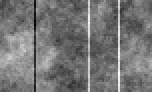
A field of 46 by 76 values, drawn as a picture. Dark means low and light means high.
Odd lines: columns 18, 45 and 60. Ninth with the highest average: middle left. Grain: streaks running down.
